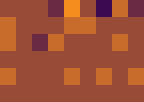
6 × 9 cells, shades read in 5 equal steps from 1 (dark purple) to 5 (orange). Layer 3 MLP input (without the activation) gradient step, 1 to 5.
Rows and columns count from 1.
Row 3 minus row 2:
0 0 -1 1 -1 -1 0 1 0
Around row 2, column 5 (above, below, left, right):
5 3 3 4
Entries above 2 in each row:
6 9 8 9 9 9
